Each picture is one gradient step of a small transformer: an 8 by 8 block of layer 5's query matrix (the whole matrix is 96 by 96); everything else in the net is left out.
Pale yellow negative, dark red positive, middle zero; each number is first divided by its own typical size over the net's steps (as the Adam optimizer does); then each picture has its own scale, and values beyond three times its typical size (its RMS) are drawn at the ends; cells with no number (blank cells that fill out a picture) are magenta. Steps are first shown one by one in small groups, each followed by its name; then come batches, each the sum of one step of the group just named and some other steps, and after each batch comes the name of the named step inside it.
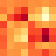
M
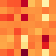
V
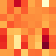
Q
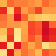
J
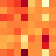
V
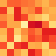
J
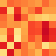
J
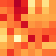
J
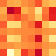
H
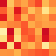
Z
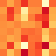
H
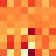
Z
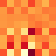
H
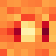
H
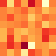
Z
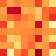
H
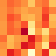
H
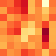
H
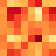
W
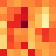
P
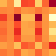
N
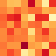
N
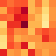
P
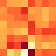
P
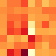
W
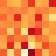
N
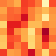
P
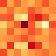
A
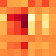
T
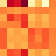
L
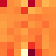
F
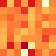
F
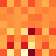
A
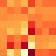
A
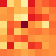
A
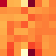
F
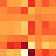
F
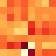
L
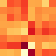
L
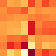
A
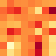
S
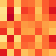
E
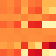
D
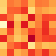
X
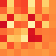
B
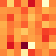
X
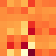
D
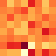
B
